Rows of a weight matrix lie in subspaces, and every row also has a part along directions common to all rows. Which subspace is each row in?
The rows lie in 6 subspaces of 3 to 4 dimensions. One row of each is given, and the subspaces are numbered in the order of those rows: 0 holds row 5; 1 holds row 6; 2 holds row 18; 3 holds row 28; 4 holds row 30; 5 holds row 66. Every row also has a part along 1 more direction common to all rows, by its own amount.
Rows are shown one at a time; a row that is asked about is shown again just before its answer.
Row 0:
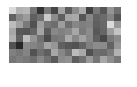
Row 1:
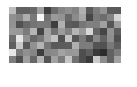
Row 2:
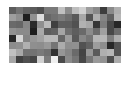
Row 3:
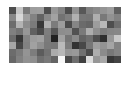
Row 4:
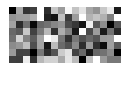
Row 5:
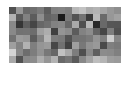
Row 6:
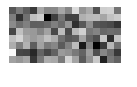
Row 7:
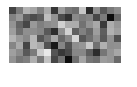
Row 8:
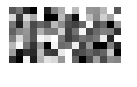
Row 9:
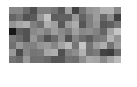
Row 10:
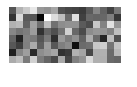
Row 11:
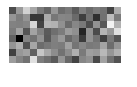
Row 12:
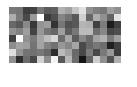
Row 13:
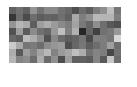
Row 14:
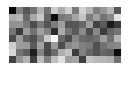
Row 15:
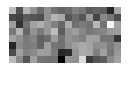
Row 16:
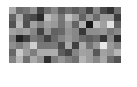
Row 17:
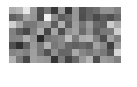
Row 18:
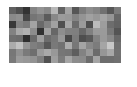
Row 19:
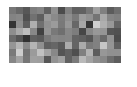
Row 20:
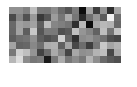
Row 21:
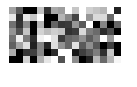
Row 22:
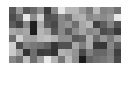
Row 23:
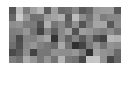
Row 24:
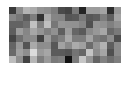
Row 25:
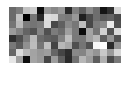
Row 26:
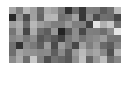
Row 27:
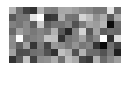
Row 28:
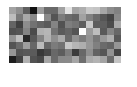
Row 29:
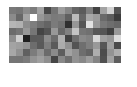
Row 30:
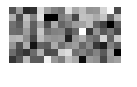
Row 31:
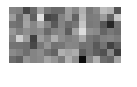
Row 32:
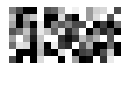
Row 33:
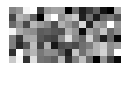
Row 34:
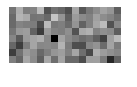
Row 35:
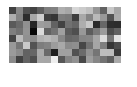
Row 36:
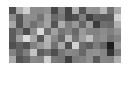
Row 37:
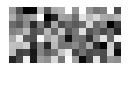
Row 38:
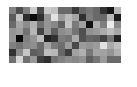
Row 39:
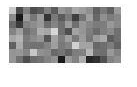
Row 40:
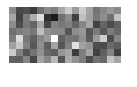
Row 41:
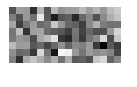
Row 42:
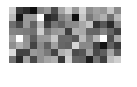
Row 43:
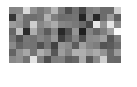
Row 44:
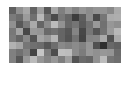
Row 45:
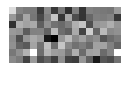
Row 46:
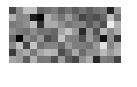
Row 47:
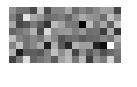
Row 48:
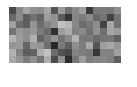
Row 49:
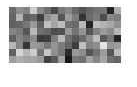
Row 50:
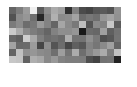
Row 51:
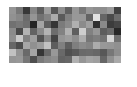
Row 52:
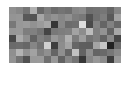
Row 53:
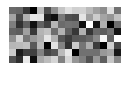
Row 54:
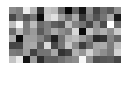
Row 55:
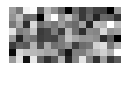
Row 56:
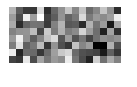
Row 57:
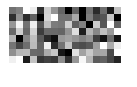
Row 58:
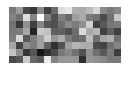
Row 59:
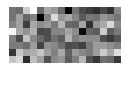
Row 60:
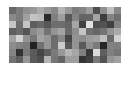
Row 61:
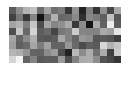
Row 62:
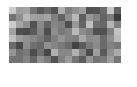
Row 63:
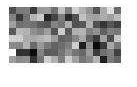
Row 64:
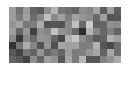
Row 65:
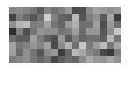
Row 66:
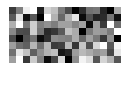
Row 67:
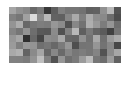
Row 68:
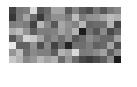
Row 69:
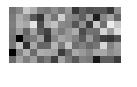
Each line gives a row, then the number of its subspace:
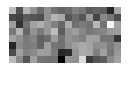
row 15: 5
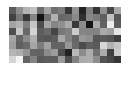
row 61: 1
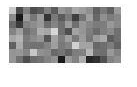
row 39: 5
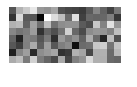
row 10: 5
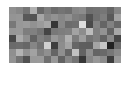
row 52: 4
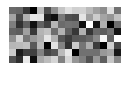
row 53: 4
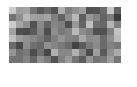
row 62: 2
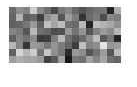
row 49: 1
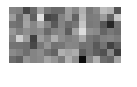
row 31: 4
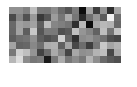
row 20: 1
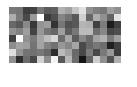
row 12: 4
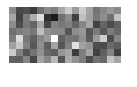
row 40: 5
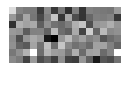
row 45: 5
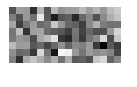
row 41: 0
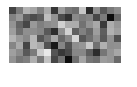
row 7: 1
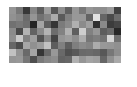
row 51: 0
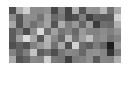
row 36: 2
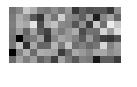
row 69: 0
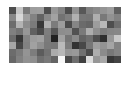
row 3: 5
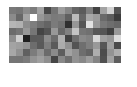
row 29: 2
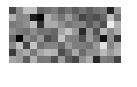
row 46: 0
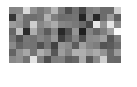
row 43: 0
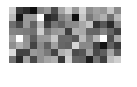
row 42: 5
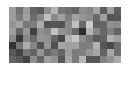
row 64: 1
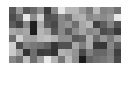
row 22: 3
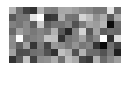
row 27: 0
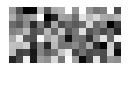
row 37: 2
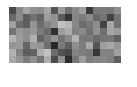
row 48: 1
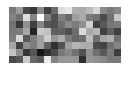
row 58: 3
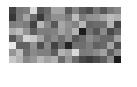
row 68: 3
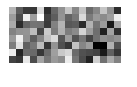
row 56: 4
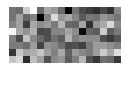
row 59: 3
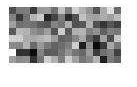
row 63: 1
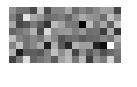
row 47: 4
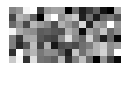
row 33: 3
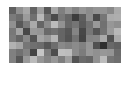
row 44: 0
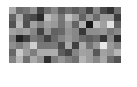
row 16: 2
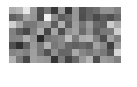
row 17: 2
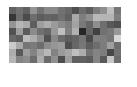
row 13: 3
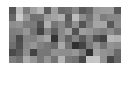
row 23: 5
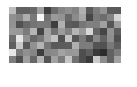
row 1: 4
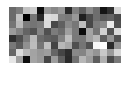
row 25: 4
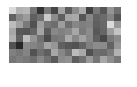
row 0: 2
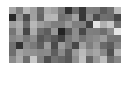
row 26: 0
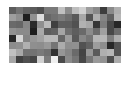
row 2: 4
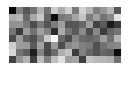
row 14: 5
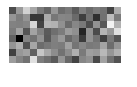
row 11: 0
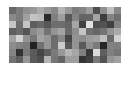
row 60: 2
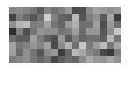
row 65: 3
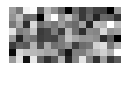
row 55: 3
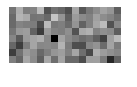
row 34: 5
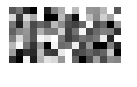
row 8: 0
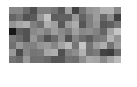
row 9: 3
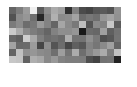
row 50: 3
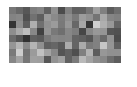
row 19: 2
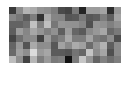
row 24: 2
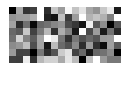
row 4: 5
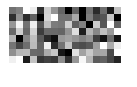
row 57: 1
